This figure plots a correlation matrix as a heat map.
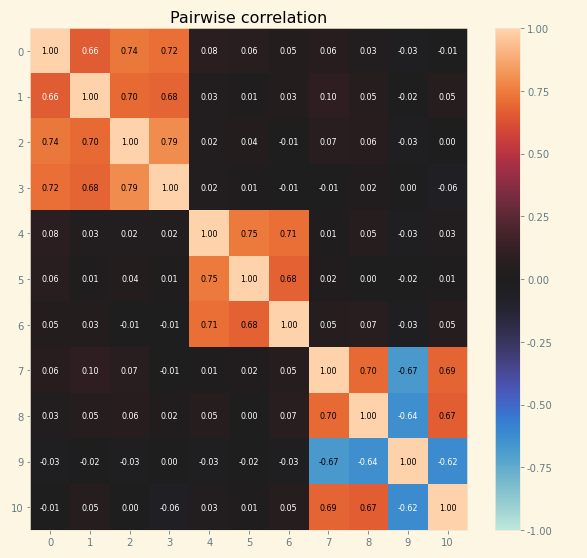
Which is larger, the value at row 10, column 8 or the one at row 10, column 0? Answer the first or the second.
the first
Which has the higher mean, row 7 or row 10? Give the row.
7
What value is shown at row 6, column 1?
0.03
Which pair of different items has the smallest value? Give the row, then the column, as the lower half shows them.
9, 7
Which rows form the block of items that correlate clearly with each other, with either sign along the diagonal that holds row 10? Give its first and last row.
7 to 10
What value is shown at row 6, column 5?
0.68
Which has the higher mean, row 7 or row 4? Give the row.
4
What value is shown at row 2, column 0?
0.74
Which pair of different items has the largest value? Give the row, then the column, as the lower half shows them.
3, 2
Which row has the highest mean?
2
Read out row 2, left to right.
0.74 0.70 1.00 0.79 0.02 0.04 -0.01 0.07 0.06 -0.03 0.00
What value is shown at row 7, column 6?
0.05
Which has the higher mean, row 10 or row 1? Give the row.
1
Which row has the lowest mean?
9
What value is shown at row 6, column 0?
0.05
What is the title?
Pairwise correlation
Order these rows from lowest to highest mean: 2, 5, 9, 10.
9, 10, 5, 2
